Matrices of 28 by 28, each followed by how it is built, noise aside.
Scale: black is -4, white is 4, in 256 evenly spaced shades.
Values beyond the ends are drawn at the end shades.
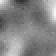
smooth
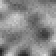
smooth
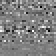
uneven rows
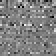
uneven rows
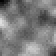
smooth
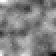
smooth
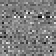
uneven rows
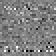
uneven rows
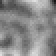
smooth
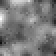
smooth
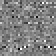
uneven rows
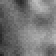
smooth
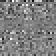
uneven rows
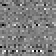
uneven rows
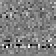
uneven rows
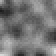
smooth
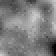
smooth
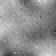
smooth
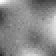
smooth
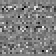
uneven rows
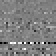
uneven rows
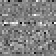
uneven rows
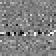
uneven rows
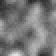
smooth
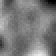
smooth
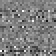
uneven rows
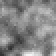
smooth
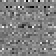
uneven rows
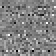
uneven rows
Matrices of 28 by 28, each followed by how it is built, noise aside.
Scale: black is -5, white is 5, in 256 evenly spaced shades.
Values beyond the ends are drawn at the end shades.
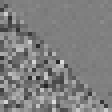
lower triangular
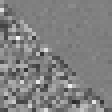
lower triangular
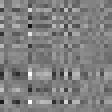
low rank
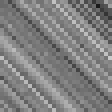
Toeplitz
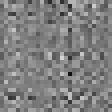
low rank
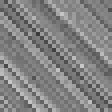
Toeplitz
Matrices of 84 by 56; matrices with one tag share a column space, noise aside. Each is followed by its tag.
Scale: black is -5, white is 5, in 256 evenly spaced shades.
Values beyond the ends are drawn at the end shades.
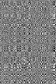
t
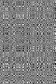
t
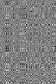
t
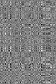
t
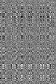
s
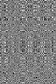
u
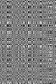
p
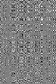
u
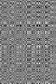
p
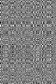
p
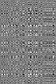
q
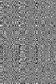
p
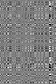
t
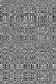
s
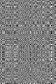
p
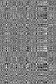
t
